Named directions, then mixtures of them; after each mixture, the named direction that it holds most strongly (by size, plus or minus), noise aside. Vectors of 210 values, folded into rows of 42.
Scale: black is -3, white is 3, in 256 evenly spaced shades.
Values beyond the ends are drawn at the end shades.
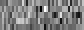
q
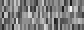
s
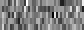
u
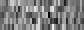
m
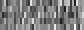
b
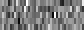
u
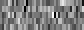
u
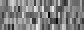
m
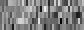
q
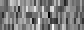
m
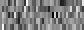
u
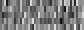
b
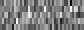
s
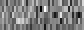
q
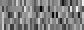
u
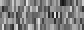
u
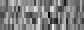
m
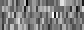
u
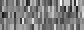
b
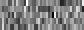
u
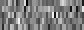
u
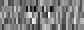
m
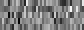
u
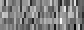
b
